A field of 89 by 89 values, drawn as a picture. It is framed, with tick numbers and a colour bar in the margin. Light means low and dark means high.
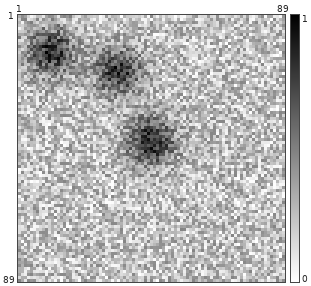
Odd rows or columns: none. Bumps: three. Average level on the scale: 30%.
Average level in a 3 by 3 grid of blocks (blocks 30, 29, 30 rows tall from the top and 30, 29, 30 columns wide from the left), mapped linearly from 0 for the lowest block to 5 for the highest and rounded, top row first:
5 3 0 | 0 5 0 | 0 0 0
